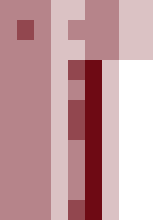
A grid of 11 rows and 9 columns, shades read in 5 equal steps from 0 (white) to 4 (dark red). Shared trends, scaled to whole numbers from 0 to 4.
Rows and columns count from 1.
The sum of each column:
22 23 22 11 24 38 14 3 3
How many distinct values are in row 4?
5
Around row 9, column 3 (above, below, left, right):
2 2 2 1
